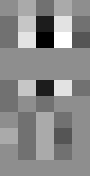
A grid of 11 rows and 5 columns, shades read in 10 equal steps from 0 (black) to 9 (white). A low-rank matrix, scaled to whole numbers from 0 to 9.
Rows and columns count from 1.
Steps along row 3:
up down up down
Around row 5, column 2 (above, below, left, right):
5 7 5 5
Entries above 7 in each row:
0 1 2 0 0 1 0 0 0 0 0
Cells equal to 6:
6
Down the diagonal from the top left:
5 7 0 5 5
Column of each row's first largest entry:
2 4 4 1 1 4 2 3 1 3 1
